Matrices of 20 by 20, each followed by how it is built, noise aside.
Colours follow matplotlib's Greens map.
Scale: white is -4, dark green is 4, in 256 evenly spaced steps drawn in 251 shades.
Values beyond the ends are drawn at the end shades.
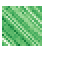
Toeplitz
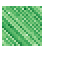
Toeplitz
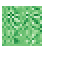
low rank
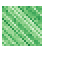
Toeplitz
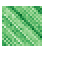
Toeplitz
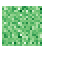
low rank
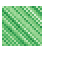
Toeplitz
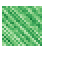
Toeplitz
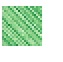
Toeplitz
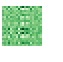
low rank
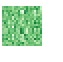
low rank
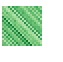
Toeplitz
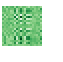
low rank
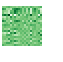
low rank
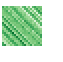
Toeplitz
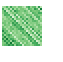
Toeplitz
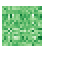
low rank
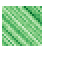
Toeplitz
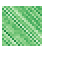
Toeplitz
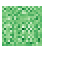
low rank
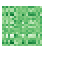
low rank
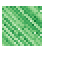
Toeplitz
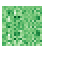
low rank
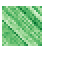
Toeplitz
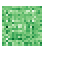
low rank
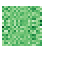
low rank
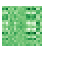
low rank
